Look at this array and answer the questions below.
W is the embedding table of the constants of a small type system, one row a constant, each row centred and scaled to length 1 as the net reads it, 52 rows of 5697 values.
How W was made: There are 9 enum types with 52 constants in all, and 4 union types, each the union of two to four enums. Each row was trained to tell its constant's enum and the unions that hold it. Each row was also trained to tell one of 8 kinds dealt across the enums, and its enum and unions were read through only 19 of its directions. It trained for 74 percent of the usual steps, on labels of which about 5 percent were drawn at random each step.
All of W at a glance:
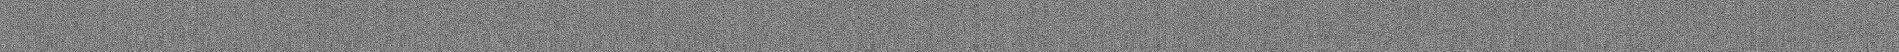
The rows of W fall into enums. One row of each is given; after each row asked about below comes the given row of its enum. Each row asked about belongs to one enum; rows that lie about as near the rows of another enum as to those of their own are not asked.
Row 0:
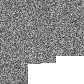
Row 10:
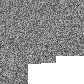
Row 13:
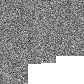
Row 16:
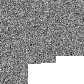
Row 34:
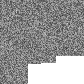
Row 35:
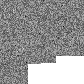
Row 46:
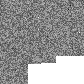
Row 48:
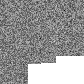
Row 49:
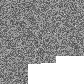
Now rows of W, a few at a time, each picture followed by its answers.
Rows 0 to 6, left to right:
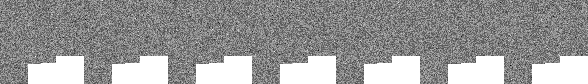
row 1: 46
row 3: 48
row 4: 0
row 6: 10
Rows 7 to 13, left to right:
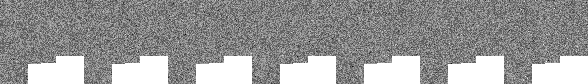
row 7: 48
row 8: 34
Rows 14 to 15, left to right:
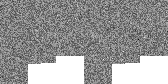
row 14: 49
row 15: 48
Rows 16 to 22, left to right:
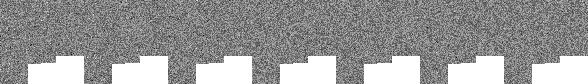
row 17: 13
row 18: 49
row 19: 48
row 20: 46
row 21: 35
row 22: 16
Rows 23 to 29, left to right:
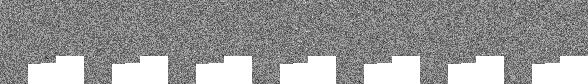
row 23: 35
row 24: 34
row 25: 35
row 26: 16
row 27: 34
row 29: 34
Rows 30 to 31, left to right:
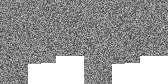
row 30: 0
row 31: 48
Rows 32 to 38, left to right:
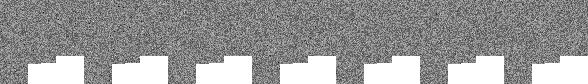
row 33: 13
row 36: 49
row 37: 0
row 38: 49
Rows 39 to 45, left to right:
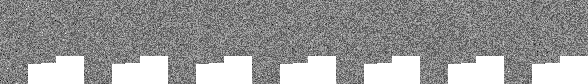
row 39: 13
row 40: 0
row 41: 34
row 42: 49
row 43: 0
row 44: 46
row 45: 0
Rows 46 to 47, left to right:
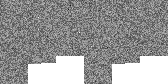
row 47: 34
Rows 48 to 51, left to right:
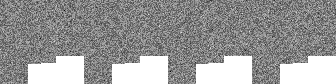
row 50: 46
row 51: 48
